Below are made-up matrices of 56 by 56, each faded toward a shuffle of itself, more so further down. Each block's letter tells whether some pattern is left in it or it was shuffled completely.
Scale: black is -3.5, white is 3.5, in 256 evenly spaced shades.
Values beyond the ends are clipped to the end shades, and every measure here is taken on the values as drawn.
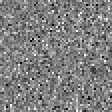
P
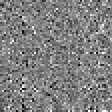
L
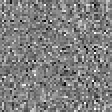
L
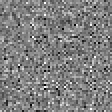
L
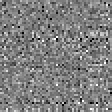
L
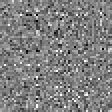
L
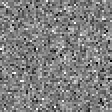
P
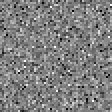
P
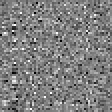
L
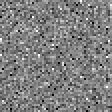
P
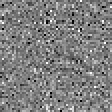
L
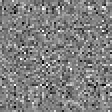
L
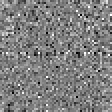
L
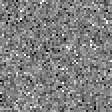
P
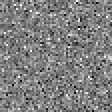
P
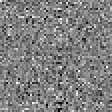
L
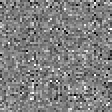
L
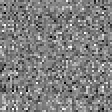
L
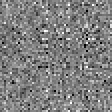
L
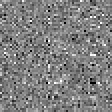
L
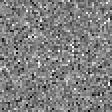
P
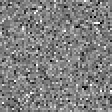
P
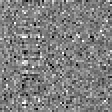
L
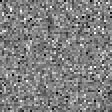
P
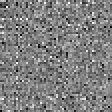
L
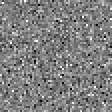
P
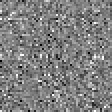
L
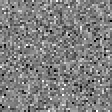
P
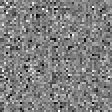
L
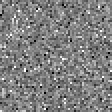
P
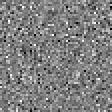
L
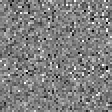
L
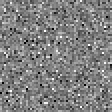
P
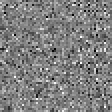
L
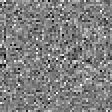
L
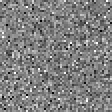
P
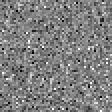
P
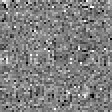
L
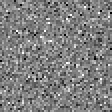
P
